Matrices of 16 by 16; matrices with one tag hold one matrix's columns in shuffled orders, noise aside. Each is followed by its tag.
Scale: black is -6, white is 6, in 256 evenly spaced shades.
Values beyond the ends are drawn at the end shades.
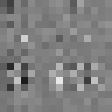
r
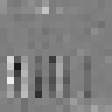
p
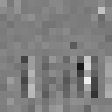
p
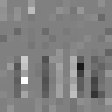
p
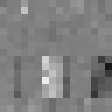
p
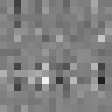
r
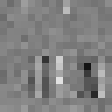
p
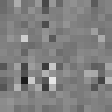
r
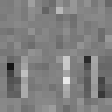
p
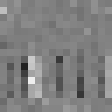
p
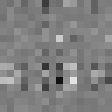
r
